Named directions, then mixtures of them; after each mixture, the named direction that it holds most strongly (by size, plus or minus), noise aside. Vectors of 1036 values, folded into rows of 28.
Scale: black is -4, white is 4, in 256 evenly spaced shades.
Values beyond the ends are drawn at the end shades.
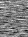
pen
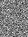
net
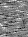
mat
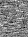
mat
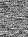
pen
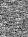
mat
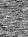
mat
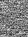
net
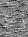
mat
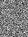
net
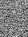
net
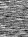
pen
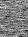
pen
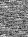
mat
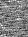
mat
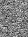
net
